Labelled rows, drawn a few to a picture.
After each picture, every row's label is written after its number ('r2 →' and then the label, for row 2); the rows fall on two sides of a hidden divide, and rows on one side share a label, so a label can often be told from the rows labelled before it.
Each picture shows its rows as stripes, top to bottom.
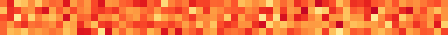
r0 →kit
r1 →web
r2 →kit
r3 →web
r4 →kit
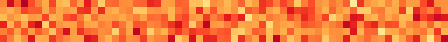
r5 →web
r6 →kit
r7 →kit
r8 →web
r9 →kit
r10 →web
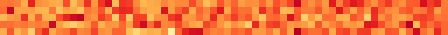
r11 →kit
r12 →web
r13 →kit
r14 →web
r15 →kit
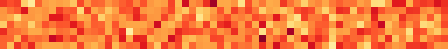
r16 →kit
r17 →web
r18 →web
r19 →web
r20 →kit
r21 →web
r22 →web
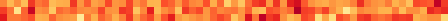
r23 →kit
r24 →kit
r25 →web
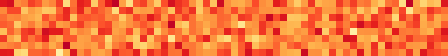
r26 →web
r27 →kit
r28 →web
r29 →web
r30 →web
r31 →kit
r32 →kit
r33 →web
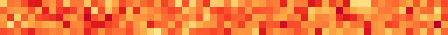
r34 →web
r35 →web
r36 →web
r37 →kit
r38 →web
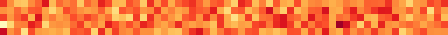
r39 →kit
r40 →kit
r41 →kit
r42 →web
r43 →kit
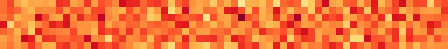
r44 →kit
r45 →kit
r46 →kit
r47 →kit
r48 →web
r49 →web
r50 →kit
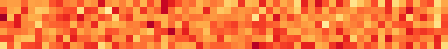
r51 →web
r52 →web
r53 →kit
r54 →web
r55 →web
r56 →kit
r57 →web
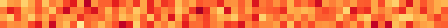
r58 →web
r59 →kit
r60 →kit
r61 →web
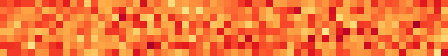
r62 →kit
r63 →kit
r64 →kit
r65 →web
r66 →web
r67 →web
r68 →web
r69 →web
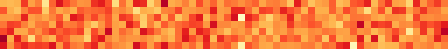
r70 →kit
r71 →kit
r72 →kit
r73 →kit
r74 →kit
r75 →kit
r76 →web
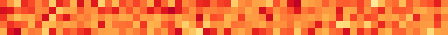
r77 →kit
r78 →web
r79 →kit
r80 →kit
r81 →web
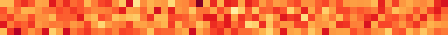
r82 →kit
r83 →web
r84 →kit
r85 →web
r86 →kit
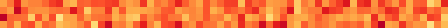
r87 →web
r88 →kit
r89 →kit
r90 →web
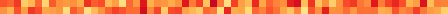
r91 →kit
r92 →web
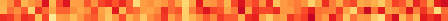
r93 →kit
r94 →web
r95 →kit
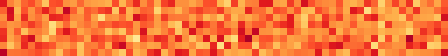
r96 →web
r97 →kit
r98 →web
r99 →kit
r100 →kit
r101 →web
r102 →web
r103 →kit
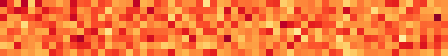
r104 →kit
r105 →web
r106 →kit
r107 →kit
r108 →web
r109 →kit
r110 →kit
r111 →web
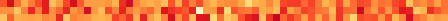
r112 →kit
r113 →web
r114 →web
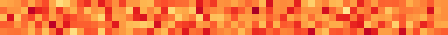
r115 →kit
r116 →kit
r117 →web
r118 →kit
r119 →web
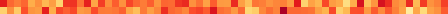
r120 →kit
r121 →kit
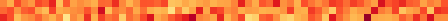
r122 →web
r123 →kit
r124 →web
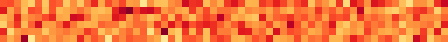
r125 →kit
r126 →web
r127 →web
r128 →kit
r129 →kit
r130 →kit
